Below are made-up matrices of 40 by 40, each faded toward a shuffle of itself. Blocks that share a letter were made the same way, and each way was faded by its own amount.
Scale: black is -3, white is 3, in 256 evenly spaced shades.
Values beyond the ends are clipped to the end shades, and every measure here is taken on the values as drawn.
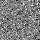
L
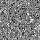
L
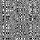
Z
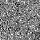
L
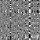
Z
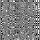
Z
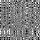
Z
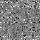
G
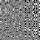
Z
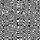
Z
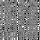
Z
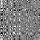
Z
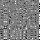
Z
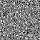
L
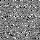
G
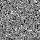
L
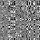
Z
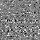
G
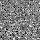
L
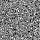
L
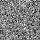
L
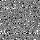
G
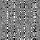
Z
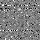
G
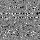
G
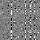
Z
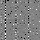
Z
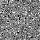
L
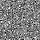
L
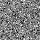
L
